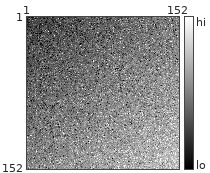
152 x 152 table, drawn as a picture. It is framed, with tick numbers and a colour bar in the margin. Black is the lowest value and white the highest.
The grain is fine, like static. No single row or column stands out from its neighbours. The halves do not mirror each other. The field climbs toward the bottom right. The ninth with the highest average is the bottom right. There are no regular stripes.
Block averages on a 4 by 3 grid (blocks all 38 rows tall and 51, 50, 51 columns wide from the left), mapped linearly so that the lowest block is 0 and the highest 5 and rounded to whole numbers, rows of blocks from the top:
0 1 2 / 1 2 3 / 2 3 4 / 3 4 5
